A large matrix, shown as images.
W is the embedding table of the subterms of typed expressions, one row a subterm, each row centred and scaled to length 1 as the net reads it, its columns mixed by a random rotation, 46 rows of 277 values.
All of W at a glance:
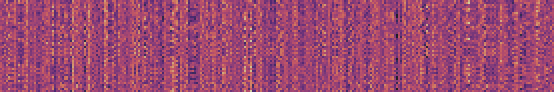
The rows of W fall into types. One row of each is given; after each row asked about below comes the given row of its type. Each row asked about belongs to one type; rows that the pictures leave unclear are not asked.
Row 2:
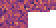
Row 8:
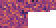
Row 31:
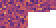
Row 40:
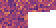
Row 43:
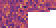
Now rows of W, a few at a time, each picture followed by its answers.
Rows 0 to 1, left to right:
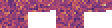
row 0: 40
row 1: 40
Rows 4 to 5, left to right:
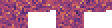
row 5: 40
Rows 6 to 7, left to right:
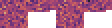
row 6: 31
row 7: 31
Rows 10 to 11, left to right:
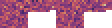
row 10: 8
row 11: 40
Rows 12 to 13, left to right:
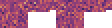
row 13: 43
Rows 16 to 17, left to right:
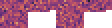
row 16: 2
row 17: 31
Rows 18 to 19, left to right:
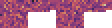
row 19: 40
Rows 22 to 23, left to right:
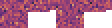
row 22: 2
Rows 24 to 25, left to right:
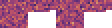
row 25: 2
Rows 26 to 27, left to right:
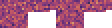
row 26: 31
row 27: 2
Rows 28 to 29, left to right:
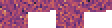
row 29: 31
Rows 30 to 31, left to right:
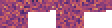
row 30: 8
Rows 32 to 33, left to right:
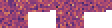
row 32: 40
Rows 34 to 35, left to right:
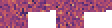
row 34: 8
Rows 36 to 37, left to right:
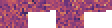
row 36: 8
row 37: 40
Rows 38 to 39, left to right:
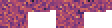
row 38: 31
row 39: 8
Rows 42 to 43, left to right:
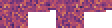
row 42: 43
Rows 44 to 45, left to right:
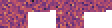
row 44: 31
